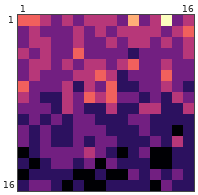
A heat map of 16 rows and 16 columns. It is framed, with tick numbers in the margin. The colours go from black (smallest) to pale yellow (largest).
Values rise toward the top. Fine speckle covers the field. On average the colour sits 30% of the way up the scale.
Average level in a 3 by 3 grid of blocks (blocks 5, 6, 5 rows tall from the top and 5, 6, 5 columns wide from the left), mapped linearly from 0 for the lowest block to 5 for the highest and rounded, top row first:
5 5 5
3 3 2
0 0 0
